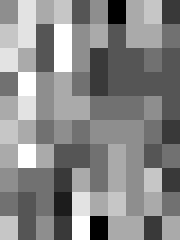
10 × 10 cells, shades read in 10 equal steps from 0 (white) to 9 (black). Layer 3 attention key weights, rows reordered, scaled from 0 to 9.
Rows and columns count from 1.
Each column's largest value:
5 6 6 8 6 9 9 6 7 7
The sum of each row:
41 33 44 48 39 43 41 45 42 44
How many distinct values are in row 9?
7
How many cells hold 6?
17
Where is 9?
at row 1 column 7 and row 10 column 6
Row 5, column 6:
5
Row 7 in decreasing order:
6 6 6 5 5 4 3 3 3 0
